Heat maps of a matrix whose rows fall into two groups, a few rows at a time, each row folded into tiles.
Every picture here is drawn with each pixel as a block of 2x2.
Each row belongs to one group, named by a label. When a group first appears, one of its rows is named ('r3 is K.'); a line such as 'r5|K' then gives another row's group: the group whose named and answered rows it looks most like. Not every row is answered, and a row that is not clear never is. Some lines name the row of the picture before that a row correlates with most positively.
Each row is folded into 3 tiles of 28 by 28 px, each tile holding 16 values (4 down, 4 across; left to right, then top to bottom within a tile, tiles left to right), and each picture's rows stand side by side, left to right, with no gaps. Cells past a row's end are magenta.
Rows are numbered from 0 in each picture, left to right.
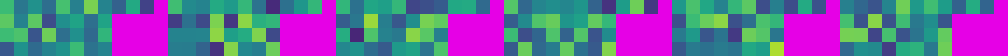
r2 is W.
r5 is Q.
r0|Q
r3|W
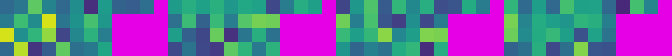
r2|Q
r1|W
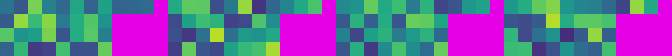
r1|W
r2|W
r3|W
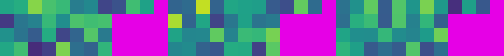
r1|Q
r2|Q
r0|W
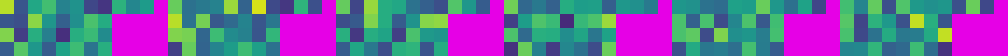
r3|W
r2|W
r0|W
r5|Q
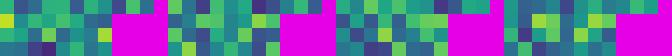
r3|W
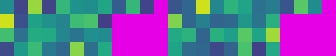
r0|Q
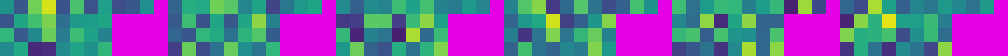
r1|W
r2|W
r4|Q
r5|W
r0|W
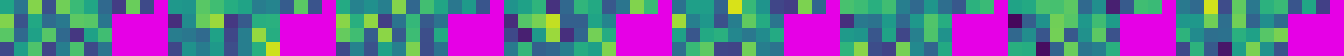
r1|W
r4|Q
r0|Q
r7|Q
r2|Q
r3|W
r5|W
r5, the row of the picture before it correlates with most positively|1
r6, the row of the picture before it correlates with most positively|1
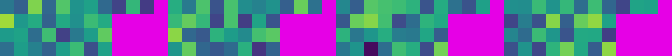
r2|W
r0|Q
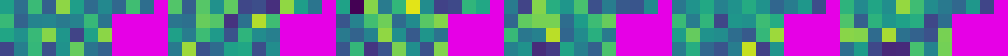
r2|W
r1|W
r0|Q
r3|W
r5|Q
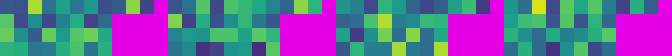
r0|Q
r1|Q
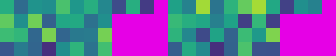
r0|Q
